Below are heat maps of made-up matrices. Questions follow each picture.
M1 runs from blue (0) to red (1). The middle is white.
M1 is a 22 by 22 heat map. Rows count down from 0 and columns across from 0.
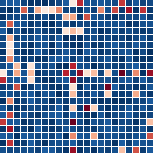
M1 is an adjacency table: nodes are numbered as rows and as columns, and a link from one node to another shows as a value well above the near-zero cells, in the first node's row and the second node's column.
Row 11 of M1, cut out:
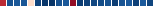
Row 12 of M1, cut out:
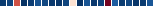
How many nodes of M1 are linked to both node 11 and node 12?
1
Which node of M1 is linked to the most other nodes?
node 10
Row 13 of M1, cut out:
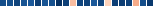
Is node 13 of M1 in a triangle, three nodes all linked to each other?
yes
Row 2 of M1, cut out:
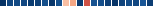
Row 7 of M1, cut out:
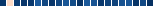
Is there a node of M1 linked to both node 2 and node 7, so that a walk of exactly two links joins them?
no
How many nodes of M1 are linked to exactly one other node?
9
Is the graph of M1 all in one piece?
no
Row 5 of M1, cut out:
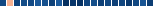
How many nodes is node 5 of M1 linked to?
1
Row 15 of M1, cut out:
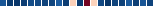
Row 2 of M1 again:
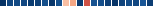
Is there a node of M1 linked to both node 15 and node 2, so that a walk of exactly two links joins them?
yes
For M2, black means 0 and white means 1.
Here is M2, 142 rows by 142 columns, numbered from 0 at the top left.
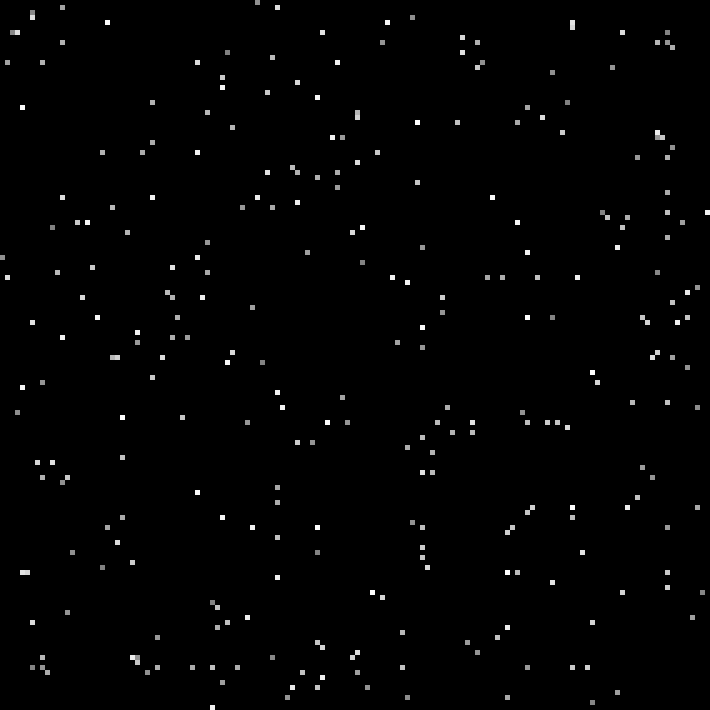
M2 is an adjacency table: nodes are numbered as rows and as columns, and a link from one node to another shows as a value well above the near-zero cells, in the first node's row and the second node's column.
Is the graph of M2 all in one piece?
yes
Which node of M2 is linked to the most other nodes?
node 133
